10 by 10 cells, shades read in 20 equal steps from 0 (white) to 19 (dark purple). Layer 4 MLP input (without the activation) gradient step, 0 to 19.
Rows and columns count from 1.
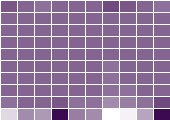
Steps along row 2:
same same same same same same same same same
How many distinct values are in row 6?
2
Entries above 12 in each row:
3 0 0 0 0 0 0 0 2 2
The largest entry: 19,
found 2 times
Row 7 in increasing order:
11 12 12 12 12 12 12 12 12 12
